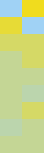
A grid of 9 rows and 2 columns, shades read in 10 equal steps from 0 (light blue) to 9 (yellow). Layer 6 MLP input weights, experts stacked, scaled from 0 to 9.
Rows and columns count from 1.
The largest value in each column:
8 9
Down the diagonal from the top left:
0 0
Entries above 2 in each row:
1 1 2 2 2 2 2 2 2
